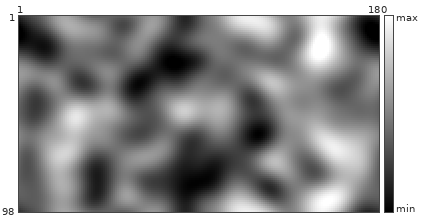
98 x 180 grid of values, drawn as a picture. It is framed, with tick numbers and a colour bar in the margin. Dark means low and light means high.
Odd rows or columns: none. Grain: smooth. Lone odd cells: none.
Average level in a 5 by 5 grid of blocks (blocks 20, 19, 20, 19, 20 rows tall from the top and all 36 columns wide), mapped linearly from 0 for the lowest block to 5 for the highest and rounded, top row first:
12143
21133
32423
42025
21034
